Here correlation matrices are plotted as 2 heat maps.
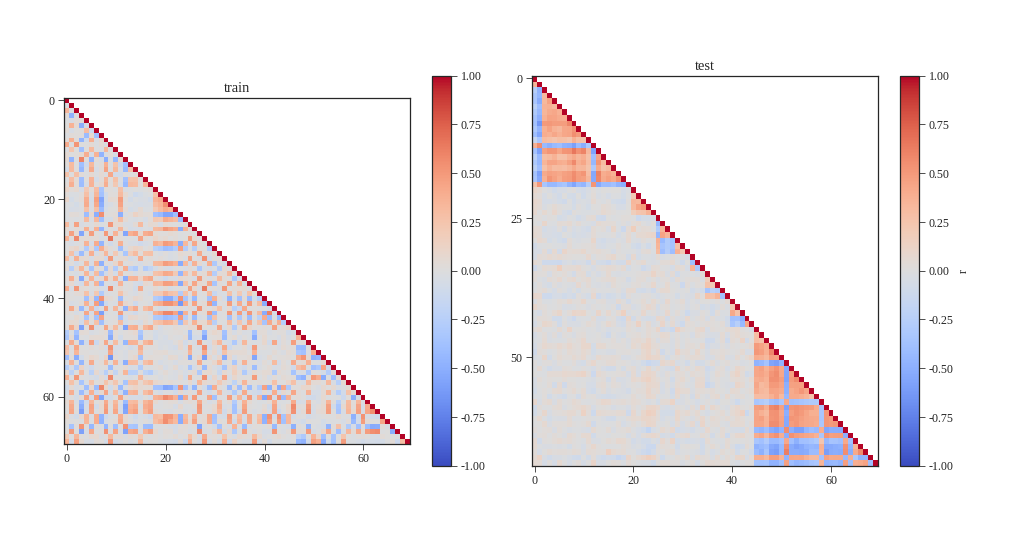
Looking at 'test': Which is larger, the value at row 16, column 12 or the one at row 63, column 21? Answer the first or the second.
the second
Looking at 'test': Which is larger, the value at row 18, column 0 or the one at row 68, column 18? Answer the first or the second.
the second
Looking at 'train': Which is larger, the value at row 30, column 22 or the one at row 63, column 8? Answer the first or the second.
the second
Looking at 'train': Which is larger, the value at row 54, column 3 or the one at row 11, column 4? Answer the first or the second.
the second
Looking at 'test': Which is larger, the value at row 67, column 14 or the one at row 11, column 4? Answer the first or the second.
the second
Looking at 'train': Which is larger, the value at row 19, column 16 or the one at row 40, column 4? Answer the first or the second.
the first
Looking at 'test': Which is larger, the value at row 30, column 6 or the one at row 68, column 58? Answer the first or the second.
the first
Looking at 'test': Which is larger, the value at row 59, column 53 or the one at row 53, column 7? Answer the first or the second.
the first
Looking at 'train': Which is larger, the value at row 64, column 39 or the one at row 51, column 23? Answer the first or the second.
the first
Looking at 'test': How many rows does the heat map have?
70
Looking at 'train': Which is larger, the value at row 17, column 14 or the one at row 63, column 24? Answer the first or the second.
the first
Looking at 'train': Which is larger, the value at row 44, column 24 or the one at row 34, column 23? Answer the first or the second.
the second
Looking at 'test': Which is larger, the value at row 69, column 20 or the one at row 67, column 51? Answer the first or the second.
the second
